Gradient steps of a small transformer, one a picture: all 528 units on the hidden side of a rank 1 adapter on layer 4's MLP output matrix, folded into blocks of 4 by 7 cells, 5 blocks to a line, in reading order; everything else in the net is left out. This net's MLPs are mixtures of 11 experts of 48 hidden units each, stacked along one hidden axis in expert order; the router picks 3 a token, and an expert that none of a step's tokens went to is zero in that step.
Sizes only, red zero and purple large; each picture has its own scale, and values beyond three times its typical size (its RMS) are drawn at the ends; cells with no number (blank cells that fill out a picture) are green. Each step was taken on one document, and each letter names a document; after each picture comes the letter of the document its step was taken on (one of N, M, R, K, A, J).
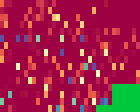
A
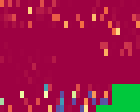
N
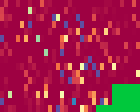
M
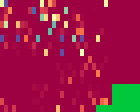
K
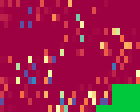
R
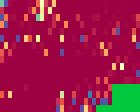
A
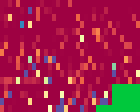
R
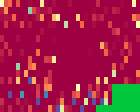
N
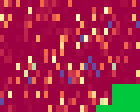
M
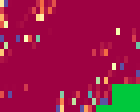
A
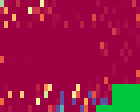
N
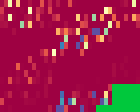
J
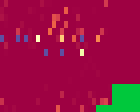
K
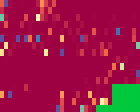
A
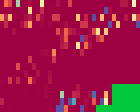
J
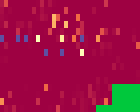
K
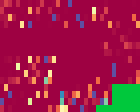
R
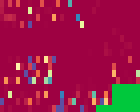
R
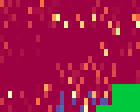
N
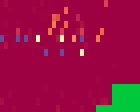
K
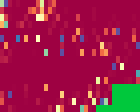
A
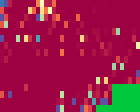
A
